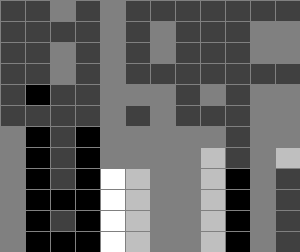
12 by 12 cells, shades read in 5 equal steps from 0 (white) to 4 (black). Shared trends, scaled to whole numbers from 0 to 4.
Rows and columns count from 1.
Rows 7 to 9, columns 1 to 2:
2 4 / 2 4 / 2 4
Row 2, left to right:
3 3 3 3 2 3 2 3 3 3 2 2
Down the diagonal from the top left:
3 3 2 3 2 3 2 2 1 4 2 3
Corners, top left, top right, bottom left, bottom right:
3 3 2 3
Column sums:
30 43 35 42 16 25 26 30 24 40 26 29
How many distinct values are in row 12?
5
